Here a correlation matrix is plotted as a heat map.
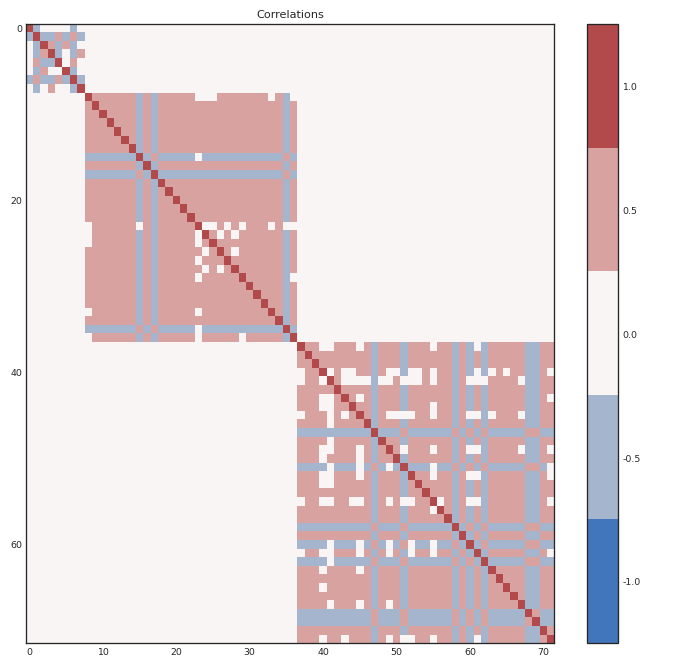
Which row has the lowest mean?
17
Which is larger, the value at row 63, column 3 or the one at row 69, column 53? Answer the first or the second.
the first
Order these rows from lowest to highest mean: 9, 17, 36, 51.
17, 51, 36, 9
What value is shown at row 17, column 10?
-0.5
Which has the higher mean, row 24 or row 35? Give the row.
24
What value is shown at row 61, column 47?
-0.5
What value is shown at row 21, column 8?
0.5
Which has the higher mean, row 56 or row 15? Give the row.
56
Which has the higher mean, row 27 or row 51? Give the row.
27
